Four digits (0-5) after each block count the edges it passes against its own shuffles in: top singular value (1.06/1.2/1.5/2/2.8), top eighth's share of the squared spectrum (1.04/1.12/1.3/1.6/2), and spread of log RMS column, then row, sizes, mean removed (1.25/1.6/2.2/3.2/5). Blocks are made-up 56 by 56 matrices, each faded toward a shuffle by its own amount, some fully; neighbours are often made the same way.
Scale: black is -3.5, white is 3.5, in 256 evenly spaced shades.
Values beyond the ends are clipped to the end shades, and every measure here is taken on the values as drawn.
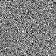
3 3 1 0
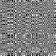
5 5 4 4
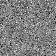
0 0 0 0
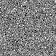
0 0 0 0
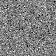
0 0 0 0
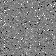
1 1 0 0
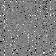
3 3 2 1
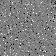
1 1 0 0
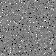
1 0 0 0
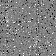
2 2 1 0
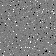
0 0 0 0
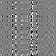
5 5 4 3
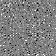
3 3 1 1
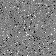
0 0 0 0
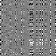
5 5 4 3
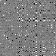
4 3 2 2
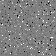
2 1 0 0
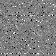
2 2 0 1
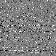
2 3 0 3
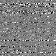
2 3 0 3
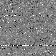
3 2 0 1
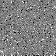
1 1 0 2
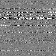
3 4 0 4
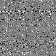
2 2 0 2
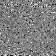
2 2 0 2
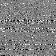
2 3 0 3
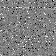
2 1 0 1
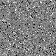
0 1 0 0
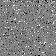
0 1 0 1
